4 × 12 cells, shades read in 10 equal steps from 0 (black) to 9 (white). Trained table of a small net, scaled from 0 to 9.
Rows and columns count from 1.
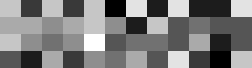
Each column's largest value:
7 6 7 6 9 5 8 7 8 6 3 8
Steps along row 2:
same down up up down down up down up down same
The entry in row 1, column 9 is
8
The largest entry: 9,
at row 3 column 5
